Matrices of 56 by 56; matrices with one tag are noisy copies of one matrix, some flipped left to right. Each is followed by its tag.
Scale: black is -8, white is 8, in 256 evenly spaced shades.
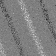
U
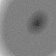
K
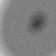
K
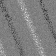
U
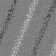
U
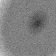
K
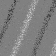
U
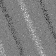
U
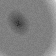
K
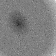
K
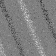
U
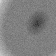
K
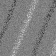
U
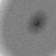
K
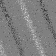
U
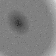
K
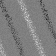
U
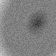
K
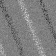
U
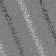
U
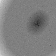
K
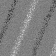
U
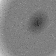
K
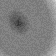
K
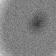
K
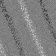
U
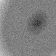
K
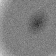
K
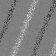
U
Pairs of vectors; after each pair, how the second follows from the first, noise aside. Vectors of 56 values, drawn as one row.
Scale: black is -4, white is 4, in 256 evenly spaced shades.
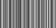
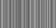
shrunk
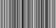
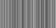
shrunk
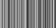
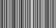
shuffled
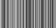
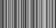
wrapped around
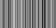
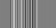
partly zeroed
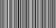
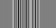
partly zeroed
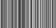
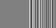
partly zeroed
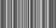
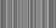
shrunk
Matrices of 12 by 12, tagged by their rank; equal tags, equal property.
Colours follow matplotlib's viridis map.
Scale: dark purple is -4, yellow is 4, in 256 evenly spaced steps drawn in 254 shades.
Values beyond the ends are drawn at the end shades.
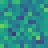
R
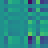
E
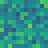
R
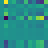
E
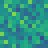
R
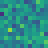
R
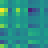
E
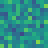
R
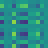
E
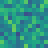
R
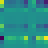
E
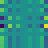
E
